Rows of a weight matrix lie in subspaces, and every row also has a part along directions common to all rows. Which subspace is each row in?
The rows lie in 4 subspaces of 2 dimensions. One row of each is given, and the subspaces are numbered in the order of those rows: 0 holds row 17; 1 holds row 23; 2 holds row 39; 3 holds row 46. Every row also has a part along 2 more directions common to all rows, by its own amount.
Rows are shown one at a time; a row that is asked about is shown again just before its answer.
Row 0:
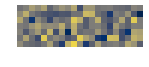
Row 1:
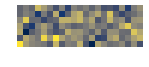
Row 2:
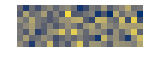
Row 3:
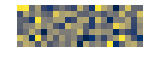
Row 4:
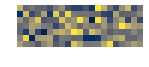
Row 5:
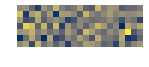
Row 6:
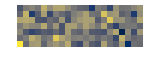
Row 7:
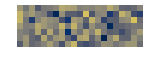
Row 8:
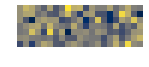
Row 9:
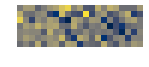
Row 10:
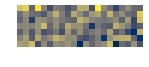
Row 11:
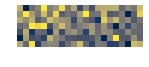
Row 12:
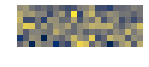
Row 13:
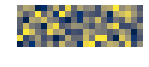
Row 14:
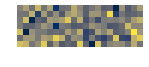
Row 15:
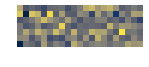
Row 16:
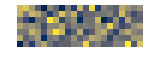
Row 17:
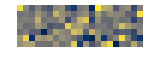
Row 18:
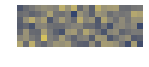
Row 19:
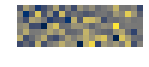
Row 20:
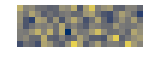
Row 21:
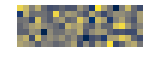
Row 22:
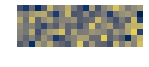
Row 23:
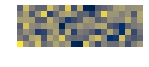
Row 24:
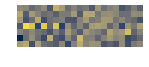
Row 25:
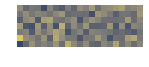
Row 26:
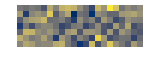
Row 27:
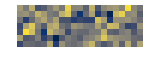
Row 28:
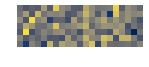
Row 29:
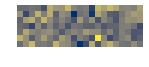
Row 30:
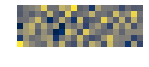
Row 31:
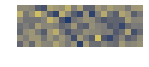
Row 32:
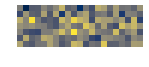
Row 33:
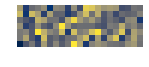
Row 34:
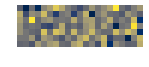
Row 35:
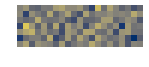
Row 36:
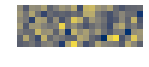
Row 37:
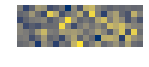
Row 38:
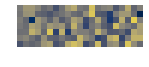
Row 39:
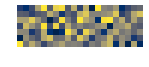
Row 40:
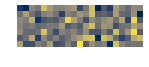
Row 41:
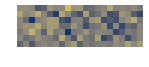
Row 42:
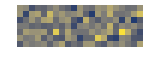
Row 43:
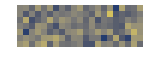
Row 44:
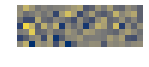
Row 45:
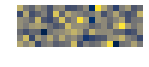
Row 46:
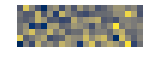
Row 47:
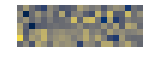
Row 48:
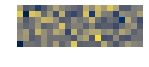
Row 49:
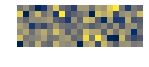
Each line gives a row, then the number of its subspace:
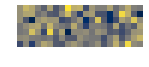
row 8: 1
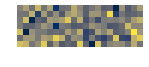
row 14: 3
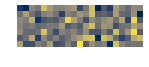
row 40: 0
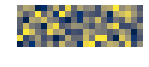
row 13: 3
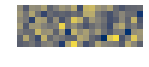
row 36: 1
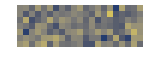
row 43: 3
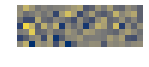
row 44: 2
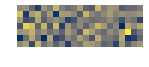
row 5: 2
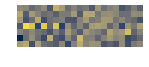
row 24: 2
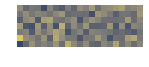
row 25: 2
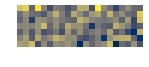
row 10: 0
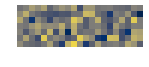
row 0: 1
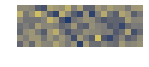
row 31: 1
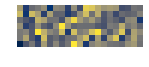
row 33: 1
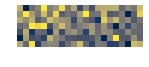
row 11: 3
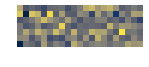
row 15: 1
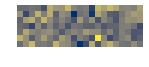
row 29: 2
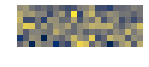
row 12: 2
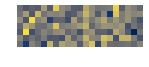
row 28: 3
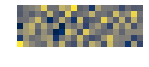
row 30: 2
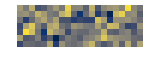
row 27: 3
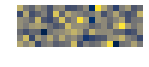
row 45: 0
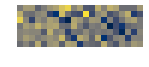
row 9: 1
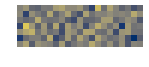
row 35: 2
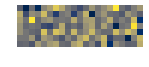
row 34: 0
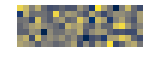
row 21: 0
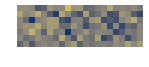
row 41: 1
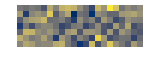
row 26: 2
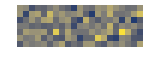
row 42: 1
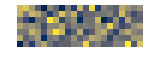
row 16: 2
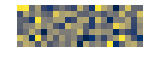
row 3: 0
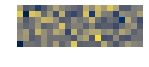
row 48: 1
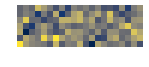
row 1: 3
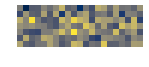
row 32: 0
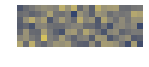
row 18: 2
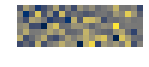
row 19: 3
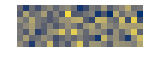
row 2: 0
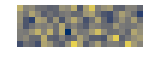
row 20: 1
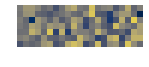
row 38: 1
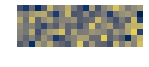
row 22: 0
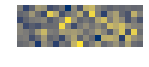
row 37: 1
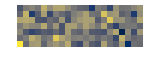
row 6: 1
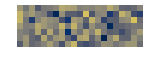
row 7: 1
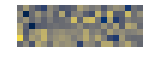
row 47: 3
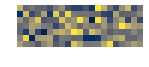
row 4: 0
